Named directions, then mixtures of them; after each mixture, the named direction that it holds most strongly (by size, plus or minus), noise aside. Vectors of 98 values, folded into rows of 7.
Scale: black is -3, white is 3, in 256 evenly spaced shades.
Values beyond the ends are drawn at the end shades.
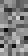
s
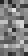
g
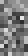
s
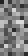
g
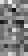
g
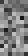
s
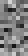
s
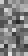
s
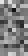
g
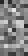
g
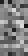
g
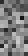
s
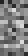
g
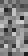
s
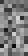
s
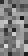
g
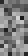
s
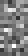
s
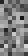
s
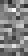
g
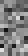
s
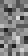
s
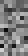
s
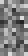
g
